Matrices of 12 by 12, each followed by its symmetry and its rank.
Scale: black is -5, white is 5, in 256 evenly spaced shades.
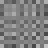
symmetric, rank one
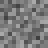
symmetric, full rank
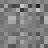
neither, rank two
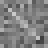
symmetric, full rank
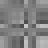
symmetric, rank one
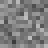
neither, full rank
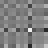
symmetric, rank one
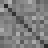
symmetric, full rank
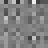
neither, rank two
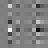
neither, rank one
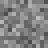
neither, full rank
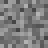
neither, full rank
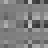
neither, rank one
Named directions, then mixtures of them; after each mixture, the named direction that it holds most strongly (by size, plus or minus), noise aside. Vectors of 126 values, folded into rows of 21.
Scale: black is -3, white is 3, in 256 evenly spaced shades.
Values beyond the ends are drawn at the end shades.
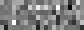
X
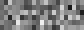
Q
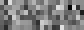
Q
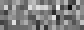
X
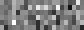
X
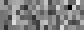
X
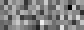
Q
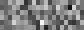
X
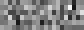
Q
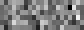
X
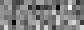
X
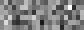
Q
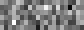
X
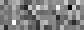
X
